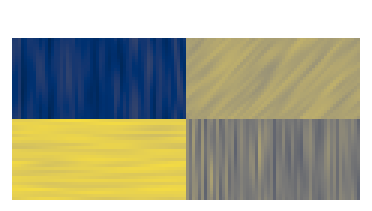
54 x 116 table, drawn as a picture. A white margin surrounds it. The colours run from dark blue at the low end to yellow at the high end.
The table splits into 2 rows of 2 panels. Panel 1,1: very low, streaked downward, faint in contrast. Panel 1,2: high, slanting up to the right, faint in contrast. Panel 2,1: very high, streaked across, faint in contrast. Panel 2,2: middling, streaked downward.
